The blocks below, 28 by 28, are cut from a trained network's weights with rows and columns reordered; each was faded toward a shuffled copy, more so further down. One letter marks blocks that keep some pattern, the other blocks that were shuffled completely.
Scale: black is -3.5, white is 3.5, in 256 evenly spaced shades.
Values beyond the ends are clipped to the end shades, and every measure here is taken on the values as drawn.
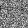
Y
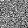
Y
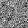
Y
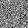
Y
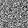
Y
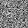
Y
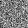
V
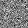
V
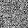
Y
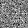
V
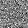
V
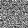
Y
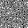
Y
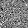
Y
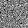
V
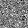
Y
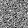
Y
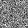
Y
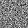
Y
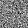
V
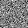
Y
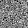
V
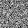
V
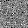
Y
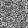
Y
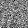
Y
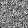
V
